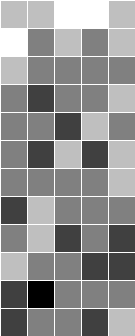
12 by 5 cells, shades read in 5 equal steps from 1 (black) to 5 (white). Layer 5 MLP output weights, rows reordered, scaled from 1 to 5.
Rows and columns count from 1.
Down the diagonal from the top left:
4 3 3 3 3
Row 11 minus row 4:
-1 -1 0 0 -1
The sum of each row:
22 19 16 15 15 15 16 15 14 14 12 14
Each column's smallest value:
2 1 2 2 2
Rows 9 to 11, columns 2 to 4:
4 2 3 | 3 3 2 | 1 3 3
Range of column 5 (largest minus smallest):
2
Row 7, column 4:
3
